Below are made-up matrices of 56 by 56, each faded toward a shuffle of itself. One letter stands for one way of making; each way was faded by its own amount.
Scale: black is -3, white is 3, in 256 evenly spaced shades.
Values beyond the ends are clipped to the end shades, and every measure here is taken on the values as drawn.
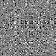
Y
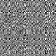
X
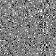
Y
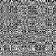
X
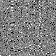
Y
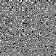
Y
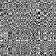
X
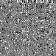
Y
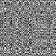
X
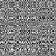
X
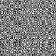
X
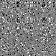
Y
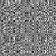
X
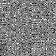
Y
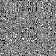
Y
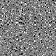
Y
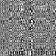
X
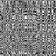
X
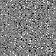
Y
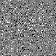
Y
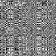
X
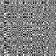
X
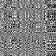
X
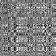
X
